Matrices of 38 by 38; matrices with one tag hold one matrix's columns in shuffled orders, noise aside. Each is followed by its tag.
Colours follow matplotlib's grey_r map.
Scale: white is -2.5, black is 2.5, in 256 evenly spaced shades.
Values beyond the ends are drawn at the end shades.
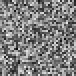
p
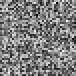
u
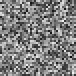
u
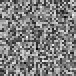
p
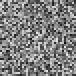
u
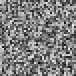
p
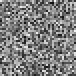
u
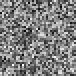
p
